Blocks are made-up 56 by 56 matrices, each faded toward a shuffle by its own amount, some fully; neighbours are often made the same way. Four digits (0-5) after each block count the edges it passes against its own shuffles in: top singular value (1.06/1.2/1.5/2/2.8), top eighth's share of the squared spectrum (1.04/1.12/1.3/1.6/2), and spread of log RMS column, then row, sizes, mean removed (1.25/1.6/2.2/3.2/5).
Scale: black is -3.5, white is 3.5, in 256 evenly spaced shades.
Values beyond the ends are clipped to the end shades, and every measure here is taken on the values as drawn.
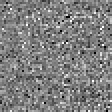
2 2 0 1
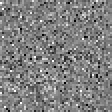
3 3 1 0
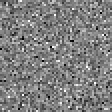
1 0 0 0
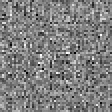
3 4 2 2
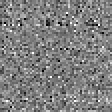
3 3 1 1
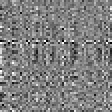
4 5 3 3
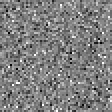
1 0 0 0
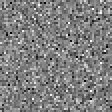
0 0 0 0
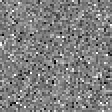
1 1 0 0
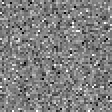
0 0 0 0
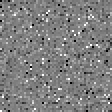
1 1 1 0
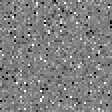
0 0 0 0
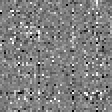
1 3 2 2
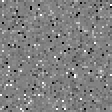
0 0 0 0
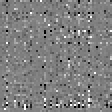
3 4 3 2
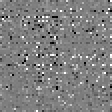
2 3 2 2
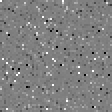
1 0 0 0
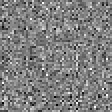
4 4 2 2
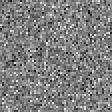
1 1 0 0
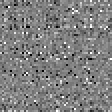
3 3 1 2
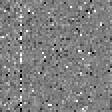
3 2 1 0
